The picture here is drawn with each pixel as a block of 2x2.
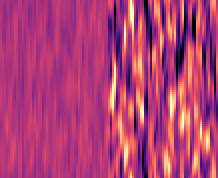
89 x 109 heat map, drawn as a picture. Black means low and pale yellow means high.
The grain runs up and down. On average the colour sits 50% of the way up the scale. A vertical seam about 50% of the way across splits the table, and the left part is calmer. The distribution is heavy-tailed on both sides. The halves do not mirror each other.
